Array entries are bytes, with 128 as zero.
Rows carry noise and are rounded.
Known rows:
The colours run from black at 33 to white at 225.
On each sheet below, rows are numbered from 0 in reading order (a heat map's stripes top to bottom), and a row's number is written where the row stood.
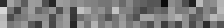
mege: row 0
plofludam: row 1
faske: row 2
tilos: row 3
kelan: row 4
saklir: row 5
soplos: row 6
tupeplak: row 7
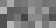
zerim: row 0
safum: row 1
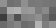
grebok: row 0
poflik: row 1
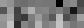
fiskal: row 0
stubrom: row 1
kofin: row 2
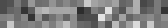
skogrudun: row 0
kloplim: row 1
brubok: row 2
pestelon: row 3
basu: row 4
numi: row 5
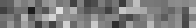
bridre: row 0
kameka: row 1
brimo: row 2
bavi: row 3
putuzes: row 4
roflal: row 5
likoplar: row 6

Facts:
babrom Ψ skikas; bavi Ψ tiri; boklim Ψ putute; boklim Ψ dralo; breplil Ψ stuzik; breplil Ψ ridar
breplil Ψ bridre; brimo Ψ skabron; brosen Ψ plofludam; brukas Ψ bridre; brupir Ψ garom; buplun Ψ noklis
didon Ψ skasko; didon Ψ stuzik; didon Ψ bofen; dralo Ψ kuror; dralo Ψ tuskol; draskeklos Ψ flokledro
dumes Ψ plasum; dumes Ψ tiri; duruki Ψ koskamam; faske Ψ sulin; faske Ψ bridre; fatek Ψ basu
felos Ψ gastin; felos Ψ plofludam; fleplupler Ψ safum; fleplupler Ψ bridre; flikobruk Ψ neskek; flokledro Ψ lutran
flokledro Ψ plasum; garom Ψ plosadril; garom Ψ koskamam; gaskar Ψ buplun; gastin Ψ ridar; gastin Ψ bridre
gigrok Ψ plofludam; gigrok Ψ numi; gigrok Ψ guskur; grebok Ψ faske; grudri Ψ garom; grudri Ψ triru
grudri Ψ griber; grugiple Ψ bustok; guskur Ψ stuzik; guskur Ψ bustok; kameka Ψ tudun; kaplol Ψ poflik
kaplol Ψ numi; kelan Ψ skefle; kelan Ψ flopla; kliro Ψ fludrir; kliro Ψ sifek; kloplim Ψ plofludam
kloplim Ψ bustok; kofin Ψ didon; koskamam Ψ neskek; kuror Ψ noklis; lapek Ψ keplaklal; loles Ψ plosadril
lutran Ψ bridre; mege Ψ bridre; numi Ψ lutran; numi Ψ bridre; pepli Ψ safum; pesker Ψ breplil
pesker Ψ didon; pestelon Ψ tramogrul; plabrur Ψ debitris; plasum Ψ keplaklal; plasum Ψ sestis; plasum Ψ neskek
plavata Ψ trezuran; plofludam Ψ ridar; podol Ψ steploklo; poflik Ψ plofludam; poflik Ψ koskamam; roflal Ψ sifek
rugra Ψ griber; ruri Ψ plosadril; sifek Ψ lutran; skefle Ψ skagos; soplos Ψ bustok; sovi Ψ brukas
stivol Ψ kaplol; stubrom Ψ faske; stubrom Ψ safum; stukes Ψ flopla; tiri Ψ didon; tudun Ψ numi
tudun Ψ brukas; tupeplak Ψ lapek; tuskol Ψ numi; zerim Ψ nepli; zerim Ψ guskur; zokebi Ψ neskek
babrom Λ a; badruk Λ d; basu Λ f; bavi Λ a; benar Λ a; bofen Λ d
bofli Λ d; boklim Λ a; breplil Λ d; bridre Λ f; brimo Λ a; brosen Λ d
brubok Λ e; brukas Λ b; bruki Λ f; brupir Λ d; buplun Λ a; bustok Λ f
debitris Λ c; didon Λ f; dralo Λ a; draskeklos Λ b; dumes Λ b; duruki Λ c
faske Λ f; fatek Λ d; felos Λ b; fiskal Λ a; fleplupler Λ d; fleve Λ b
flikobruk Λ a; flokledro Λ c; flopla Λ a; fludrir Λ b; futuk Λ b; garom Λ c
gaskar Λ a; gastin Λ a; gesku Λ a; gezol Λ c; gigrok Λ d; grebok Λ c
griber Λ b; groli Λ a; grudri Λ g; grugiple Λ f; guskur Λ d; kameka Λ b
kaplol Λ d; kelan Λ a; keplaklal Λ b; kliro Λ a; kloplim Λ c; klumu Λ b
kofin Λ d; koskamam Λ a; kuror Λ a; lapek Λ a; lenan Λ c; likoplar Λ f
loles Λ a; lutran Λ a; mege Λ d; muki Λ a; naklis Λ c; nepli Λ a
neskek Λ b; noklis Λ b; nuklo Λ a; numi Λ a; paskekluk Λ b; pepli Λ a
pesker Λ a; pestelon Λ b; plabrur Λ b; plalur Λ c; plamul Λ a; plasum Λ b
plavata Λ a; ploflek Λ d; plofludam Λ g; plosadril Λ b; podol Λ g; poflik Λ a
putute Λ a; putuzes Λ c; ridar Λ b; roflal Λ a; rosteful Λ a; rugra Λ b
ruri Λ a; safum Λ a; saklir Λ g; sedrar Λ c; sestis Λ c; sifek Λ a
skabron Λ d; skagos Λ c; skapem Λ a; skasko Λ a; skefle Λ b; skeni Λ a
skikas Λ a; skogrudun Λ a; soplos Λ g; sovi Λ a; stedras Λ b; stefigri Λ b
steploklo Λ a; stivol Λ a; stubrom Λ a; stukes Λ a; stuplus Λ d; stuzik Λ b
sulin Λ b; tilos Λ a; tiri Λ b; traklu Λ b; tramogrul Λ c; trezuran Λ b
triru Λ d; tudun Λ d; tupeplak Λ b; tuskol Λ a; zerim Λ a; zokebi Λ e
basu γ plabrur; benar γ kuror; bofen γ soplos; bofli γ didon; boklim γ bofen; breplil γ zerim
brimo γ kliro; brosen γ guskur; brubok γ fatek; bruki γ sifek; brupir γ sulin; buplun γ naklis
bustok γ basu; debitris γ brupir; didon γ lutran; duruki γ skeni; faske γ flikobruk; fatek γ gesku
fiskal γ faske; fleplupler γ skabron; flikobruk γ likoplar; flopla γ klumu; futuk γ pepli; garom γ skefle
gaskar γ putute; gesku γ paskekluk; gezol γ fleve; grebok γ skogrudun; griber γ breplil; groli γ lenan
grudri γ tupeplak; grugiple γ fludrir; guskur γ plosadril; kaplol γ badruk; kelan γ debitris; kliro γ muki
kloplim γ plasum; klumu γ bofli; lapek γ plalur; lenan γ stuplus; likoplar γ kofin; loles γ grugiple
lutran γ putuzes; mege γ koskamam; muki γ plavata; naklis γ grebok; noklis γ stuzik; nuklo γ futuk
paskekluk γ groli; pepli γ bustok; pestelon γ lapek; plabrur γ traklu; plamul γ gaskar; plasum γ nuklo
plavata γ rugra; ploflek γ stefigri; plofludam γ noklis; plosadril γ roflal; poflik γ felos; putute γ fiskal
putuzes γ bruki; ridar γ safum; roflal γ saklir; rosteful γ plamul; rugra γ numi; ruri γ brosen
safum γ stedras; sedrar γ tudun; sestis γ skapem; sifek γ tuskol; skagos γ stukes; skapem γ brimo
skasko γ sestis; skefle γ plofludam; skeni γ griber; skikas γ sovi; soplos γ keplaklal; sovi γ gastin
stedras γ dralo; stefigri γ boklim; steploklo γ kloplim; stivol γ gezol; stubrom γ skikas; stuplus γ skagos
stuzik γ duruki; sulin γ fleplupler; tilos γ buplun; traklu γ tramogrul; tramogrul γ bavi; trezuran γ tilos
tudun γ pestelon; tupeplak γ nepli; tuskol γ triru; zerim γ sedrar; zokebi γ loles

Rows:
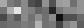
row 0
sestis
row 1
stukes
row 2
duruki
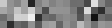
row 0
paskekluk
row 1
bofli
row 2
skikas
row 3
breplil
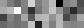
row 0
lenan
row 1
futuk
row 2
gigrok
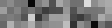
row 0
lapek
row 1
triru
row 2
putute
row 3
skefle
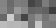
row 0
pepli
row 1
pesker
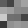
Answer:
lutran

